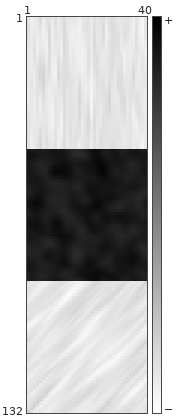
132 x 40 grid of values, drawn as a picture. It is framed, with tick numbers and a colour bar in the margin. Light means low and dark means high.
It is made of 3 by 1 panels. Panel 1,1: very low, streaked downward, faint in contrast. Panel 2,1: very high, blotchy, faint in contrast. Panel 3,1: very low, slanting up to the right, faint in contrast.
